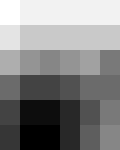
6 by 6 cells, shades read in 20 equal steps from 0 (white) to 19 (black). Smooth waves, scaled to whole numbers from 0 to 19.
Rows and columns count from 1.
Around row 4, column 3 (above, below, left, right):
9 18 14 13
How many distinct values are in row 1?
2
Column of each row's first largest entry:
2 2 6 2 2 2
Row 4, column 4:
13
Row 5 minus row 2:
12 14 14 12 9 6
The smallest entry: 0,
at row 1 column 1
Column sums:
48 64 65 58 48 45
